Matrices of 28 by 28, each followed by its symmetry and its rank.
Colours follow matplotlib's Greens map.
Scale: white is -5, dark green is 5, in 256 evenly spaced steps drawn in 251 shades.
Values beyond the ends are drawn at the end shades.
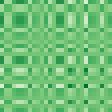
symmetric, rank one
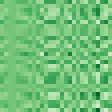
neither, rank two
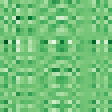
neither, rank two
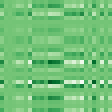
neither, rank one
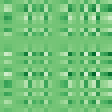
neither, rank one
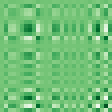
symmetric, rank one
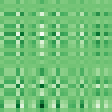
neither, rank one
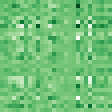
neither, rank three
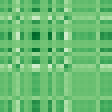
symmetric, rank one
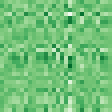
neither, rank three
